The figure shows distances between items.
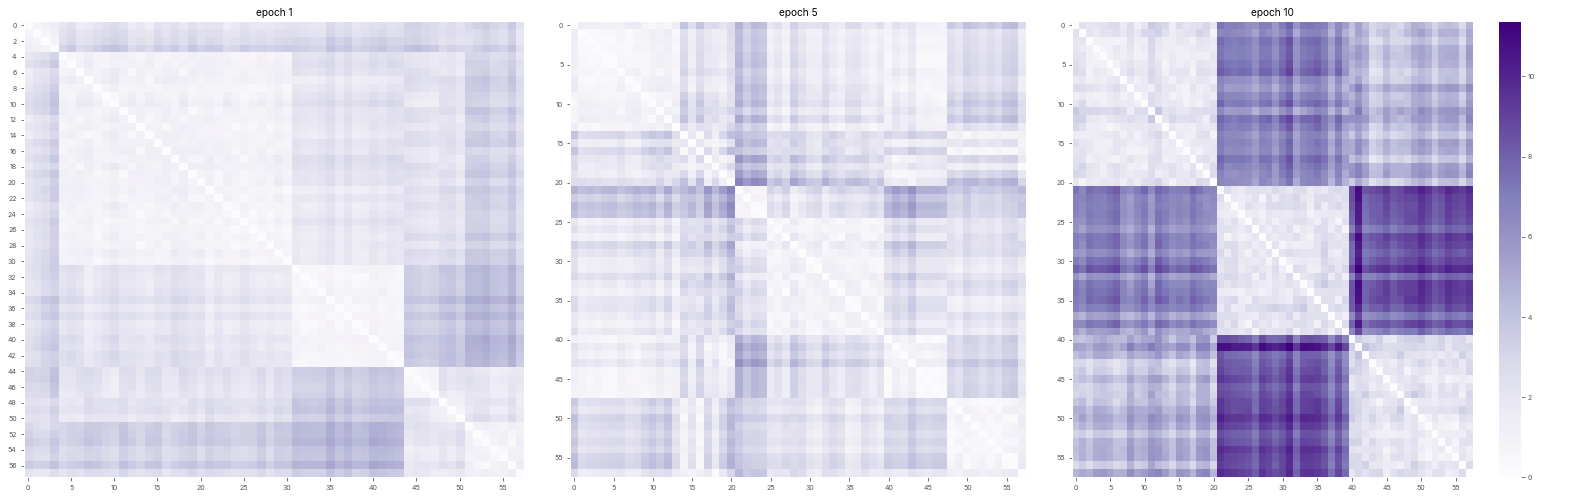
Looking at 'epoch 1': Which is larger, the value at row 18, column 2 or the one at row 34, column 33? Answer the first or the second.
the first
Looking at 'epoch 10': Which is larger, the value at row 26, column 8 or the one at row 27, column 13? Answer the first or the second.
the second
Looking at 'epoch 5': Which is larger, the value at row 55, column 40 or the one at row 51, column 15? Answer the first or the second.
the first
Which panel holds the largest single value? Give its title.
epoch 10
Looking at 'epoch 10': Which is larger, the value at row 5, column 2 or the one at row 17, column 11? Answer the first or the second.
the second
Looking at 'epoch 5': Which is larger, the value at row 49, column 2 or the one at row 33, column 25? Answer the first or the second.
the first
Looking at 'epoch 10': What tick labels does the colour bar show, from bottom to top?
0, 2, 4, 6, 8, 10
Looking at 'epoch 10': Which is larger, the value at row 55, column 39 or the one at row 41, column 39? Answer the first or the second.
the second
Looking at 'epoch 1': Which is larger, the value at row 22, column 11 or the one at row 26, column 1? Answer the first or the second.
the second
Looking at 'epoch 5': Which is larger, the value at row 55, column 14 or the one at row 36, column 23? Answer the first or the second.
the second
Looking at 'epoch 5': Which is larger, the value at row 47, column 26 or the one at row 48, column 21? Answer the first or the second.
the second
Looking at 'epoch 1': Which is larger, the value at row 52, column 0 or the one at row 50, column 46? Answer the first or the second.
the first
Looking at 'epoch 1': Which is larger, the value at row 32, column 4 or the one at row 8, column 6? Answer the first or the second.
the first
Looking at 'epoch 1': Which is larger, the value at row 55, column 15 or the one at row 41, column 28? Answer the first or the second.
the first
